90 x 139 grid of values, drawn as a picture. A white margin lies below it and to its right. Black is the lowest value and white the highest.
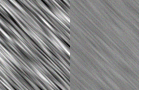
No single row or column stands out from its neighbours. On average the colour sits 50% of the way up the scale. Neither half mirrors the other. The distribution is heavy-tailed on both sides. The right part is calmer, past a seam about 50% of the way across. Streaks slant down to the right.
